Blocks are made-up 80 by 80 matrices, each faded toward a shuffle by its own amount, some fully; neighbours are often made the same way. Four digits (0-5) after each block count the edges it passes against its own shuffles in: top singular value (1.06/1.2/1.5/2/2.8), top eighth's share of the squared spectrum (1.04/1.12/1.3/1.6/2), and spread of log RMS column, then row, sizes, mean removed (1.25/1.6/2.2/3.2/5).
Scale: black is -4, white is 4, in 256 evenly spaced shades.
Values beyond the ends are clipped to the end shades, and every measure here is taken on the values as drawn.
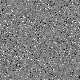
2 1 0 0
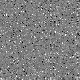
3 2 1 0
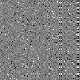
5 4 3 2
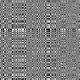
5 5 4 4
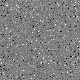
2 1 0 0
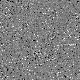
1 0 0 0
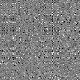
4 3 2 2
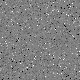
0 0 0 0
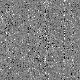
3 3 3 0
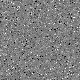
0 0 0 0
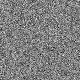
1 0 0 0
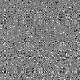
4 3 1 2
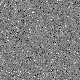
0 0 0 0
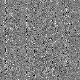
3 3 3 0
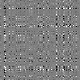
5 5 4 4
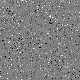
2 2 0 0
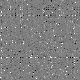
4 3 1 1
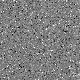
1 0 0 0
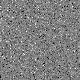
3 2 0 0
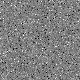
0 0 0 0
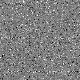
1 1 0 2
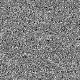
0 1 0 2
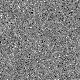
0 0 0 0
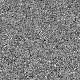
0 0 0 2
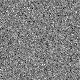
0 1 0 0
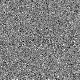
0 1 0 2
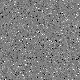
1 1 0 0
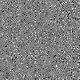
3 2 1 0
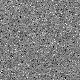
2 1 0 0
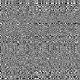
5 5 2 4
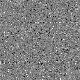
3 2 0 1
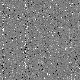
2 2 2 0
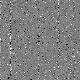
3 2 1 0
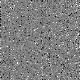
1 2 2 0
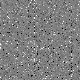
2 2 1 0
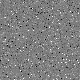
0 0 0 0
